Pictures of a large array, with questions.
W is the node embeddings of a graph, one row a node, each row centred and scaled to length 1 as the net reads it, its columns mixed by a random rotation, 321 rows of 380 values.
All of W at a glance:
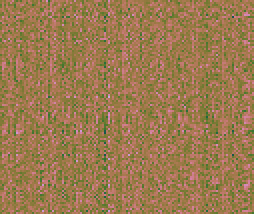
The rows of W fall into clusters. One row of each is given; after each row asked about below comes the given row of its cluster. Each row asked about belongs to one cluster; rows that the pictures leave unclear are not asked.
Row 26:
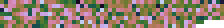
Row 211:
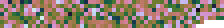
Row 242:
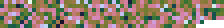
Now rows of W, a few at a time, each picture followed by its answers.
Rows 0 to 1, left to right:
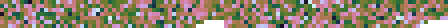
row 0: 211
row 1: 242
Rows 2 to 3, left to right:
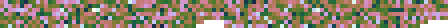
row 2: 211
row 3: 211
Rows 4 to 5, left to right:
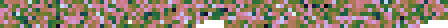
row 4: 242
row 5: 26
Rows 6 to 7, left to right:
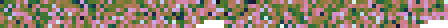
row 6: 26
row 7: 211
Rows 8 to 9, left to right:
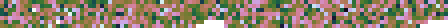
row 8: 26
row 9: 242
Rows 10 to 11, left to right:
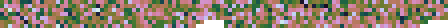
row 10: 211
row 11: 26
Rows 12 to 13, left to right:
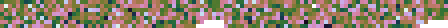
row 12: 211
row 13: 242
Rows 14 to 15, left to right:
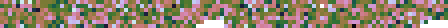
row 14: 242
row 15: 242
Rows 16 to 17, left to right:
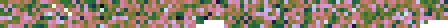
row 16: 26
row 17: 242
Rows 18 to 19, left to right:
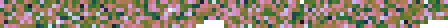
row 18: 26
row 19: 211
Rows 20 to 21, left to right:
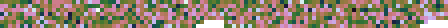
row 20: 211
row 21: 211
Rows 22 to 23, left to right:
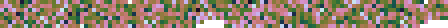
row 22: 211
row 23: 211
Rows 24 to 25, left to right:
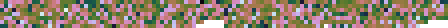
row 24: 26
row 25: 26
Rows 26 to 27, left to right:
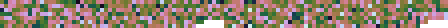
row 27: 211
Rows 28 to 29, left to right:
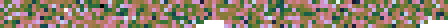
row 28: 26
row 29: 242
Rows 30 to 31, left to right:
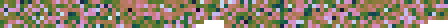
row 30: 211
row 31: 242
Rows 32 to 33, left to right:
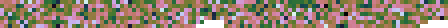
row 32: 242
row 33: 26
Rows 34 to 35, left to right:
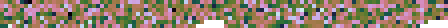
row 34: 211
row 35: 242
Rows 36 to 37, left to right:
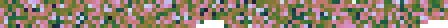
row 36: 242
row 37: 211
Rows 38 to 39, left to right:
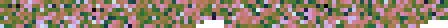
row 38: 242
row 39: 26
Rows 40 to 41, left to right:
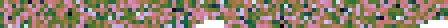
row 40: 211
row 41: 242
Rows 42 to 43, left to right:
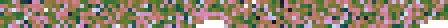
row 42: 211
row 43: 242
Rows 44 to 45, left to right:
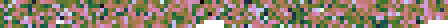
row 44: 26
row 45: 211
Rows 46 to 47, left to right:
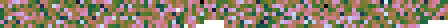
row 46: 26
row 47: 26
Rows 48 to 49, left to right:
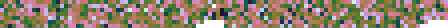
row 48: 242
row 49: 211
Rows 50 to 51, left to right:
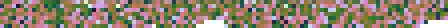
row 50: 242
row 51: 242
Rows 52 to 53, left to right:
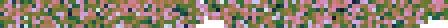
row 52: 211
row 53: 242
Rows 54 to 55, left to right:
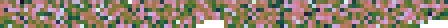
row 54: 211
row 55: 242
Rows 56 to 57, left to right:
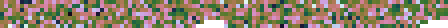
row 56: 211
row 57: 242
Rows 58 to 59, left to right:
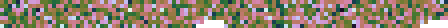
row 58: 242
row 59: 242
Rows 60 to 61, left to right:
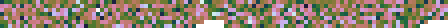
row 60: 211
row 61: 26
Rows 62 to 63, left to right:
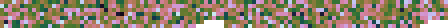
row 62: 26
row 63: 211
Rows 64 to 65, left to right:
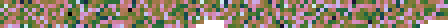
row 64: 211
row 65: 242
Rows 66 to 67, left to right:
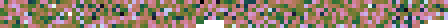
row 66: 26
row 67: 211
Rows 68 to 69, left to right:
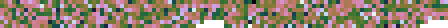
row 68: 242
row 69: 211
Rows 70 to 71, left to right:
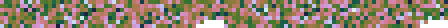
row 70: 242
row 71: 242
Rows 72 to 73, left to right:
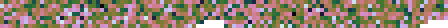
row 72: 26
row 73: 211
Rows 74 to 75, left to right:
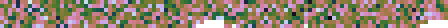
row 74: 242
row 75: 211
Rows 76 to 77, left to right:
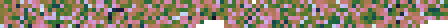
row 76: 242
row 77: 242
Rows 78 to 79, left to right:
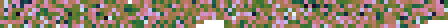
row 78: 211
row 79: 26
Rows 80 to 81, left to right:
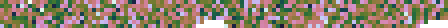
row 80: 242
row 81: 242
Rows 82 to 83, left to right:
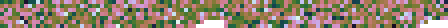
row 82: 211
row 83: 242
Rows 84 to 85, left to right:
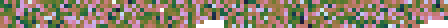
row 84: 242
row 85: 211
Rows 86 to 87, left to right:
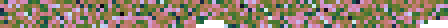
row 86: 26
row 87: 242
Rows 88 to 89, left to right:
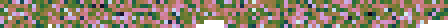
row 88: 26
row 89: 242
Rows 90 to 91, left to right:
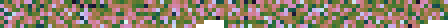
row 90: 26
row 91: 211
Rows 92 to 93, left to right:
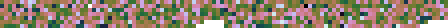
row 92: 242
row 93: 26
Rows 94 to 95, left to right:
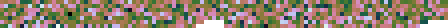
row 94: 211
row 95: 26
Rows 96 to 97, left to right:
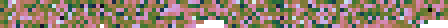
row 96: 26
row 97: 242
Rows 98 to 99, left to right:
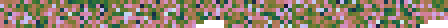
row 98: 26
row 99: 211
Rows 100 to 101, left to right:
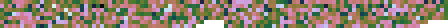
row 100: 26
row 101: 26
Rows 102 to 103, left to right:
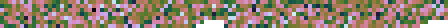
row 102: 242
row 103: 26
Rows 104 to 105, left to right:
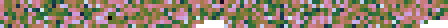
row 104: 242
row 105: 242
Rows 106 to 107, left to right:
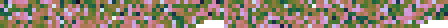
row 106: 26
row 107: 242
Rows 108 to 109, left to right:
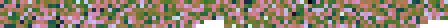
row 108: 242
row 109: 211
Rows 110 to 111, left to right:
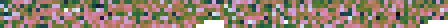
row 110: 26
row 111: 26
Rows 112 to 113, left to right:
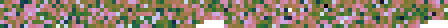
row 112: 211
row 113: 26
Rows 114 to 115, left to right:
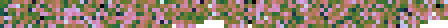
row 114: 26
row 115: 211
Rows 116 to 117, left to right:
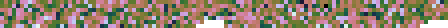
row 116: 242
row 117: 26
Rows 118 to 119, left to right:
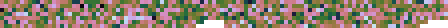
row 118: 26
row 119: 211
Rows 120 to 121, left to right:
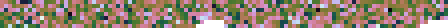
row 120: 211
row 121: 242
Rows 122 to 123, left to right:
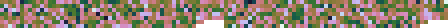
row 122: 211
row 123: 211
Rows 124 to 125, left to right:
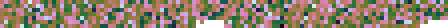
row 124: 242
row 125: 242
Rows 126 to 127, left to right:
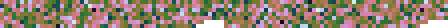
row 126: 242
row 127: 211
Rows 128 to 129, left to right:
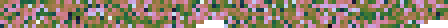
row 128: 211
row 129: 242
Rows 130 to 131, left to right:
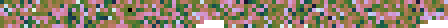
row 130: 211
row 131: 211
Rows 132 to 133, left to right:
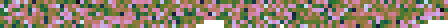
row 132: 26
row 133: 211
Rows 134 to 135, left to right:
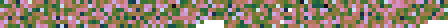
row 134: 242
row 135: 26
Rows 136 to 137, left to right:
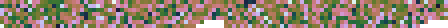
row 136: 242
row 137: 211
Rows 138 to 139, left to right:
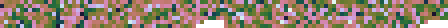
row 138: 242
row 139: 26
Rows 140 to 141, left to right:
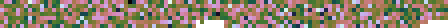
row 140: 242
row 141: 211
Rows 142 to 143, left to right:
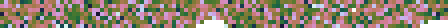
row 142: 211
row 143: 242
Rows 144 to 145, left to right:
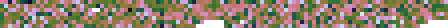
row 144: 211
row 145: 211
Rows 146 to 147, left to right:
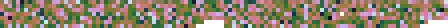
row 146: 211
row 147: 211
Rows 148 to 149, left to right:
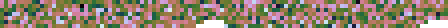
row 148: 26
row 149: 242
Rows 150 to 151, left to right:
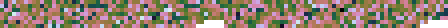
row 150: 26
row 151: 242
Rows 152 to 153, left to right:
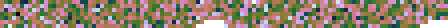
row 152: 211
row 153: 242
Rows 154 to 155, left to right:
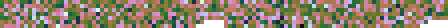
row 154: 211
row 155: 242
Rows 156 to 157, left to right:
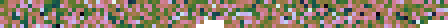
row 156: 242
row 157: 26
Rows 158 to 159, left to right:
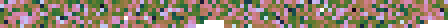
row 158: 26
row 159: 211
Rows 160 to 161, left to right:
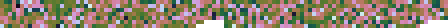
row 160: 242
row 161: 211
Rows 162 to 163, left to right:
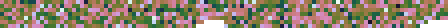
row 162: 211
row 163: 242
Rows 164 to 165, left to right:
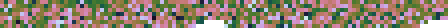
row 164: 26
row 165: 242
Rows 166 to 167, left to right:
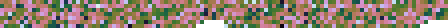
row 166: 242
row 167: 242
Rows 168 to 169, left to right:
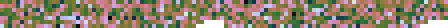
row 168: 242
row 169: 211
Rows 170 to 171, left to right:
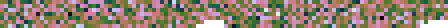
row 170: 211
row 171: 242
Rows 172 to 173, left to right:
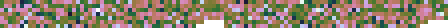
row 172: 211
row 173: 211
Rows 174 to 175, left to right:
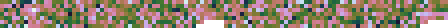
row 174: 211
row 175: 211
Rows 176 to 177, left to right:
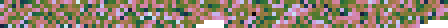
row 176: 211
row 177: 26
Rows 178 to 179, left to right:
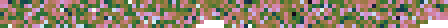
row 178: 211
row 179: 211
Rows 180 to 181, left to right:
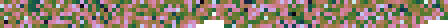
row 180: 26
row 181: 211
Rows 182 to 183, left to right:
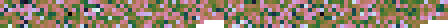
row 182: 211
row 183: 211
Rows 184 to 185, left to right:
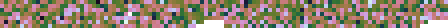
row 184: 26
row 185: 211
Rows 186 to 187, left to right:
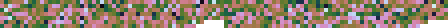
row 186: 26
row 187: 26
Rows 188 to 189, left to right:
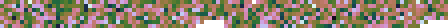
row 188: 242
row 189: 242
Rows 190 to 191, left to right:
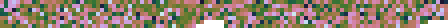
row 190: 26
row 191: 26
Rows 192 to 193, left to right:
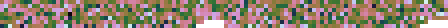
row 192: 211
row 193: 211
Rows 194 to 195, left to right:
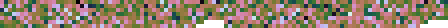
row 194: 26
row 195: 26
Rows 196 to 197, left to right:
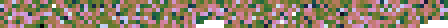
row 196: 26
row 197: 26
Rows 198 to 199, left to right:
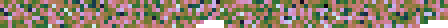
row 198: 26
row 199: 26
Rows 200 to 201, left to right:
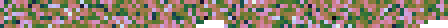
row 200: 26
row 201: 242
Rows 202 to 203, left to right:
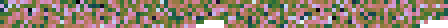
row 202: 26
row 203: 242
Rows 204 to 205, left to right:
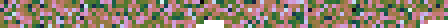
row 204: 26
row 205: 211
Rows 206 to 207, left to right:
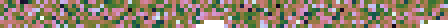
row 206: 211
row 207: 242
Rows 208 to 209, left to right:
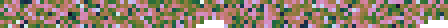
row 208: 211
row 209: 242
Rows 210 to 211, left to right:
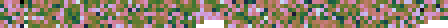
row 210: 211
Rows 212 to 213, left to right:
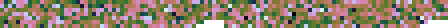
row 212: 26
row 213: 211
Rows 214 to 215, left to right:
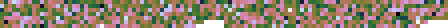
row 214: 26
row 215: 26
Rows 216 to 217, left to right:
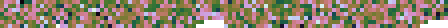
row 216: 211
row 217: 242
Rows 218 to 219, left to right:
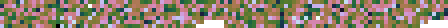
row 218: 242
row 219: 242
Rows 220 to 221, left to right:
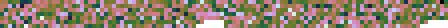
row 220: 211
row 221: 26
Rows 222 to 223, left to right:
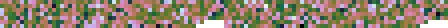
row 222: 242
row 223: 242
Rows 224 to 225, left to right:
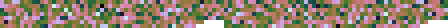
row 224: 26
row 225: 26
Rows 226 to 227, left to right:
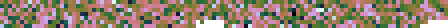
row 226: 242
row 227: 211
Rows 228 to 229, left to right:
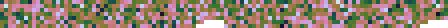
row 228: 211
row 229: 242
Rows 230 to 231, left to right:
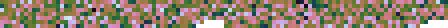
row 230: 242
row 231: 26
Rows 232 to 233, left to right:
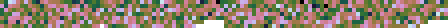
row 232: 26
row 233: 26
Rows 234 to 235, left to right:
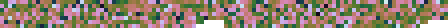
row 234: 26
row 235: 26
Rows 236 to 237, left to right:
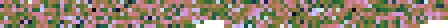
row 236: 242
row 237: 211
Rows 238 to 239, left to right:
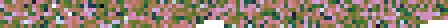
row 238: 26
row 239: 211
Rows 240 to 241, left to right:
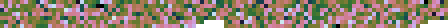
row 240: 26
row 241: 26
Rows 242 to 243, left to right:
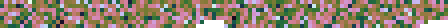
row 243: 242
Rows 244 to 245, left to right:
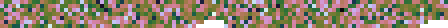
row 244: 26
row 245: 242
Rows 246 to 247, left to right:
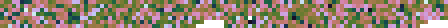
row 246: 211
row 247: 211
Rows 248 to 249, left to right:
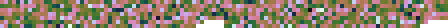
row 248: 242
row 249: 211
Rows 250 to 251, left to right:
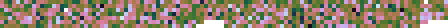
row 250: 26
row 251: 211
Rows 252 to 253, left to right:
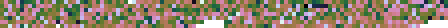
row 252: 211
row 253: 26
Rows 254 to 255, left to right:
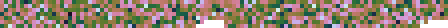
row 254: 211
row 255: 242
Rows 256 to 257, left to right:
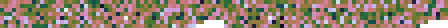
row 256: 26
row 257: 242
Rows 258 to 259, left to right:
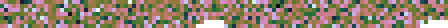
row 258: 211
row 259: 242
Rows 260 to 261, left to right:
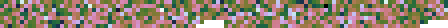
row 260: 242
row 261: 26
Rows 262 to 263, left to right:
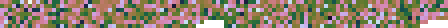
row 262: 242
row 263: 211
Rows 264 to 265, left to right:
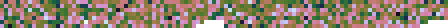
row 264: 242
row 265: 26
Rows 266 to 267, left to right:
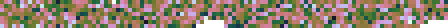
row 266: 242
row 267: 242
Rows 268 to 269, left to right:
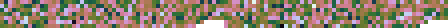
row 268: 26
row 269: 242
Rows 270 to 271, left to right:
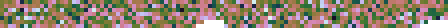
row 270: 211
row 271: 242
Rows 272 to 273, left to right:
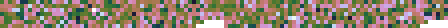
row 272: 211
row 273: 242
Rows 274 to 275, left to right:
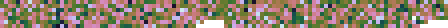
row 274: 242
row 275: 211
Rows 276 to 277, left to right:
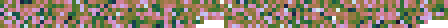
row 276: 211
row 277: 211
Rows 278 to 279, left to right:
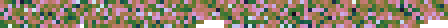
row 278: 211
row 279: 211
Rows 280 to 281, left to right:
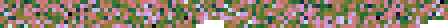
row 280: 211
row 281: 26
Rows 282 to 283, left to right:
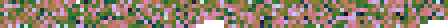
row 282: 211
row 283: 26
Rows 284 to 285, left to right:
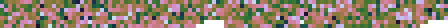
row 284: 26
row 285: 242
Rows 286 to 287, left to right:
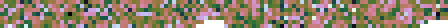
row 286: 211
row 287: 242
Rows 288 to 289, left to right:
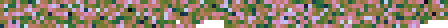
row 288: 211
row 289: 26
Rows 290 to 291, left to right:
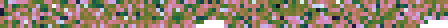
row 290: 26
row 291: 242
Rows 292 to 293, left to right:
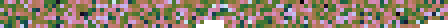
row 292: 242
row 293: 26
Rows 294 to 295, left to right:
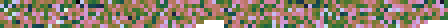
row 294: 26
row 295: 26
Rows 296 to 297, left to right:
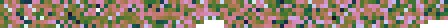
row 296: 211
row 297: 242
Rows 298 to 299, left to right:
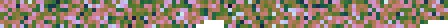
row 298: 242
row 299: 26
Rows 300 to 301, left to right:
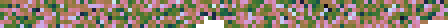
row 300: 242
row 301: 26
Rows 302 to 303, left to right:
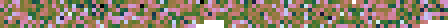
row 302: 26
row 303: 211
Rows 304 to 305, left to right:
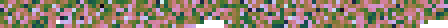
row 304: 26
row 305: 242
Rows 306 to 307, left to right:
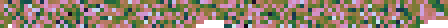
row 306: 211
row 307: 211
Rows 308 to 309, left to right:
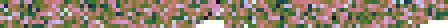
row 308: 26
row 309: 242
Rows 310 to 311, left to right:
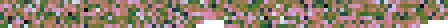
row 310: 211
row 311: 26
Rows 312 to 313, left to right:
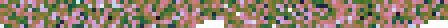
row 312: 242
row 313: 26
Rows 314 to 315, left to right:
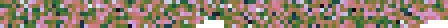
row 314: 242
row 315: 211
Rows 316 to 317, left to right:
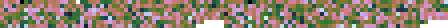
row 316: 211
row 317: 211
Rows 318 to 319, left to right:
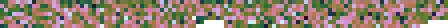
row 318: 26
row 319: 26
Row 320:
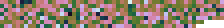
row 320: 211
